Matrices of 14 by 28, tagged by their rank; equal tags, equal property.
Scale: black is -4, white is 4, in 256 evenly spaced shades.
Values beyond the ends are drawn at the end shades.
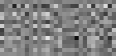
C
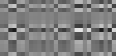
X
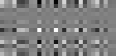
X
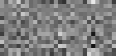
C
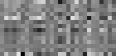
C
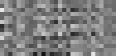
C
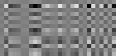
X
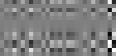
X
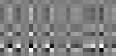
X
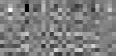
C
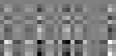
X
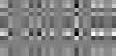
X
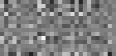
C
